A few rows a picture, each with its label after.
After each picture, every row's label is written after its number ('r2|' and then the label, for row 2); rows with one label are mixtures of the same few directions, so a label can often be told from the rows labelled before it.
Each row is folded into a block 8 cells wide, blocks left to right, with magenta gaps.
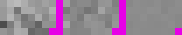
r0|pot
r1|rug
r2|rug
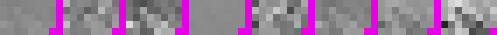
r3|pot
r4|rug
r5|pot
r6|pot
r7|rug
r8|pot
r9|pot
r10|pot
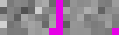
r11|rug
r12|rug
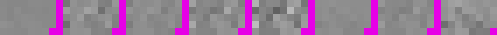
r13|pot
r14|rug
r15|rug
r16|rug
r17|rug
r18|pot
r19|rug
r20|pot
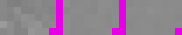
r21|pot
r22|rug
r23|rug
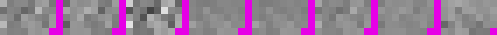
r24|rug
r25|rug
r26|rug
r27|pot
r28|pot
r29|rug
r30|rug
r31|pot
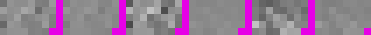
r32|rug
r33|rug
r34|rug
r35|pot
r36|pot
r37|pot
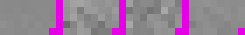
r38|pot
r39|pot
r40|rug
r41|pot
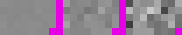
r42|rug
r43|rug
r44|rug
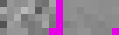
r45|rug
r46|pot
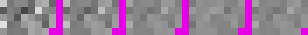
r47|rug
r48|rug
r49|rug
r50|rug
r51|rug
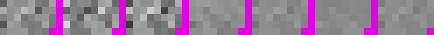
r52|rug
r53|rug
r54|rug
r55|pot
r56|rug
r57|pot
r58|rug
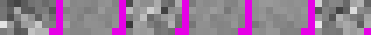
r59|pot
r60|rug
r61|rug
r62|rug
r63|pot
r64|rug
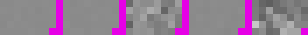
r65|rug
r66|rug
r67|rug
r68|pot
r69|pot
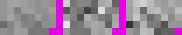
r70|pot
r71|rug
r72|pot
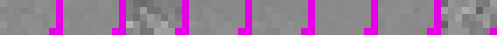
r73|rug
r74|rug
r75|pot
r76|pot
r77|pot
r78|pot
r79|rug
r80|rug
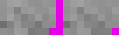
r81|pot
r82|pot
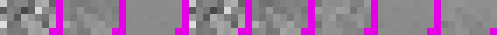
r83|rug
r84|pot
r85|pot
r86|rug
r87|pot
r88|rug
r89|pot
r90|pot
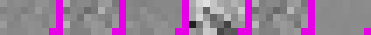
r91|rug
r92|rug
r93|pot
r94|pot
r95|rug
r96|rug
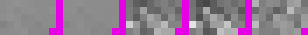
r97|pot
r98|pot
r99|pot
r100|pot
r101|rug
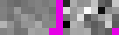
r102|pot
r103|rug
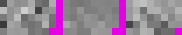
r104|rug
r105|pot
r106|pot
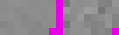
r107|pot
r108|rug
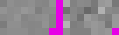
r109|rug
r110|rug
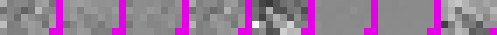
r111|rug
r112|pot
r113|rug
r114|rug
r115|pot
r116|rug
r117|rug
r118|pot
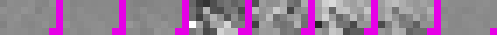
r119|rug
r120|pot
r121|pot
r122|pot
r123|rug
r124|pot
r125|pot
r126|rug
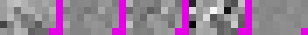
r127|pot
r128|rug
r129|rug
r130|rug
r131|rug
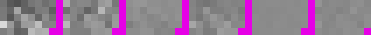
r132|pot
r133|rug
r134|pot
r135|pot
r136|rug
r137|rug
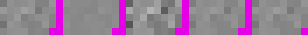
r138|rug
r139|rug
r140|rug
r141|rug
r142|rug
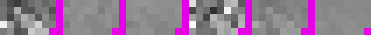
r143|pot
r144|rug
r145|pot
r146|rug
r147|pot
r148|pot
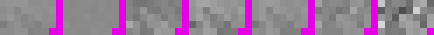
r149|pot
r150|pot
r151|pot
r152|pot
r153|pot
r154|rug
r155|rug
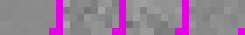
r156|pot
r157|rug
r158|pot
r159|rug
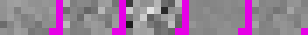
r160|pot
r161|rug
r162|rug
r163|pot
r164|rug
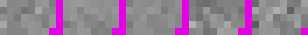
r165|rug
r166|pot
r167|rug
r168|pot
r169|rug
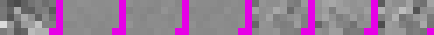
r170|pot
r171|pot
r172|rug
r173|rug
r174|rug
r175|pot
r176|rug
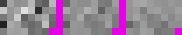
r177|rug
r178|rug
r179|pot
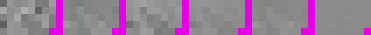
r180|rug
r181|pot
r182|pot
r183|pot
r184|pot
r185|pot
